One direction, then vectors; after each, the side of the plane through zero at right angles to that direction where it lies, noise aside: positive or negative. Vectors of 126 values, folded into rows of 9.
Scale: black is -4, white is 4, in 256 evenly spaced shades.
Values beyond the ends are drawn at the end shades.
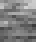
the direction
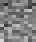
negative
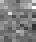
positive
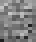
positive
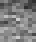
negative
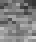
negative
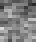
negative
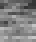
negative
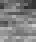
negative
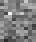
positive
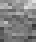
positive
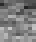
negative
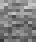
positive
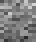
positive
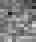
negative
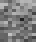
positive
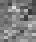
negative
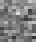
positive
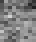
negative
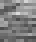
positive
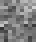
positive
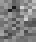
positive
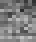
negative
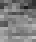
negative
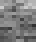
positive
